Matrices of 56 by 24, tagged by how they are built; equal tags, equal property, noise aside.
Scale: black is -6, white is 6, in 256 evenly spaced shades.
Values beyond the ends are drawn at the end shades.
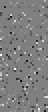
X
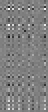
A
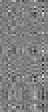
A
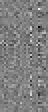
A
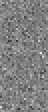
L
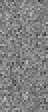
L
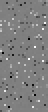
X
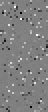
X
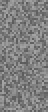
L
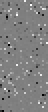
X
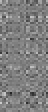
A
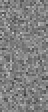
L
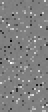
X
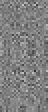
A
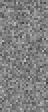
L
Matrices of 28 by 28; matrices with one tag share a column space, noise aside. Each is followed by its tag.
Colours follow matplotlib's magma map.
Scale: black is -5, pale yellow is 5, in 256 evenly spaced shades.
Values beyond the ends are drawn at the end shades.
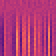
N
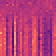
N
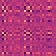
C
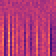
N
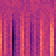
N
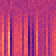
N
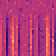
N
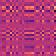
C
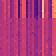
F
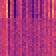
F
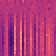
N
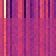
F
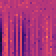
N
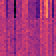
F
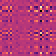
C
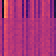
F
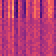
F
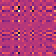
C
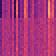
F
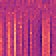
N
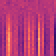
N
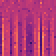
N
